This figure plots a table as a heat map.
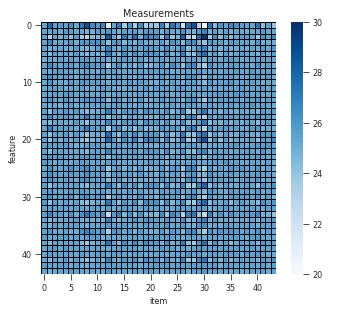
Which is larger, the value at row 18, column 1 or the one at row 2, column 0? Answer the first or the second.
the first
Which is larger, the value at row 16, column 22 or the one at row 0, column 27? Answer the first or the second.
the second
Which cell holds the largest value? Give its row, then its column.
2, 30
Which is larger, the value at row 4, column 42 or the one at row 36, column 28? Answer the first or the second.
the second
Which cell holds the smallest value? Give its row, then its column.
0, 30
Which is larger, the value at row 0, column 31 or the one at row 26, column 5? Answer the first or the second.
the first
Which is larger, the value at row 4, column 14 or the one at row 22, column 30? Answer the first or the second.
the second
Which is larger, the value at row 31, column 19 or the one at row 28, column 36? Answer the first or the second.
the first
